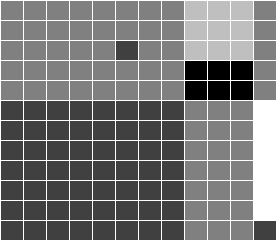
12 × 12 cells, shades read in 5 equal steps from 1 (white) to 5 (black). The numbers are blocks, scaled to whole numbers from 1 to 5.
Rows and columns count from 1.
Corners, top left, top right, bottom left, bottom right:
3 3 4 4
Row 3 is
3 3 3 3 3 4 3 3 2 2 2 3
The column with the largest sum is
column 6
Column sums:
43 43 43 43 43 44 43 43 37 37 37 25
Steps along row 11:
same same same same same same same down same same down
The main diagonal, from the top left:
3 3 3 3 3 4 4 4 3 3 3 4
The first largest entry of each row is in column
1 1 6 9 9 1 1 1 1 1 1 1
